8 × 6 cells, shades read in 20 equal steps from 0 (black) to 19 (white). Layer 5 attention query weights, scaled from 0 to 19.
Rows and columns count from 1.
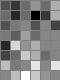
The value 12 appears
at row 4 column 3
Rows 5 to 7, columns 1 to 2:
3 16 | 5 8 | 14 9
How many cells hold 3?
2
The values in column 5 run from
4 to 11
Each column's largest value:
14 16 19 17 11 17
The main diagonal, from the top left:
6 3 10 8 10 10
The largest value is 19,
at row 8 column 3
